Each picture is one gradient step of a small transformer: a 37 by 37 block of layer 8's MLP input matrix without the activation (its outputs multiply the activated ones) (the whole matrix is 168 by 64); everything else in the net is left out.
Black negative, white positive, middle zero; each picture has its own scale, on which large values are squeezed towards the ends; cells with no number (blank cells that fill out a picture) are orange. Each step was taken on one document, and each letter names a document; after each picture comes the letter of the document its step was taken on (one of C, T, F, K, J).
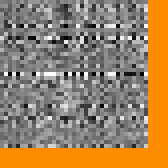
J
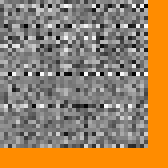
J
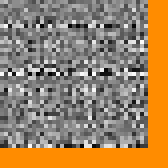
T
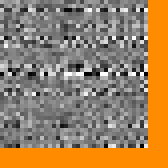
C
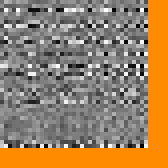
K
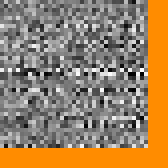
T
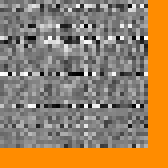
J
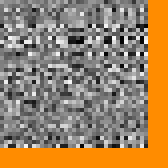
K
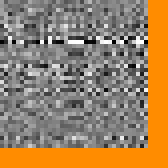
K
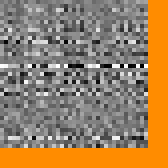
K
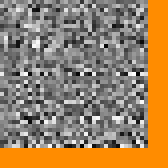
T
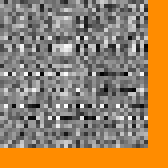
J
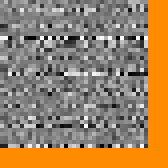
J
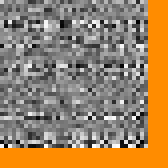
T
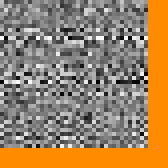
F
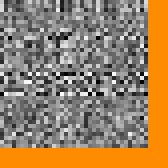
F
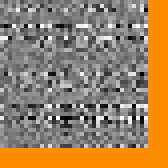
J
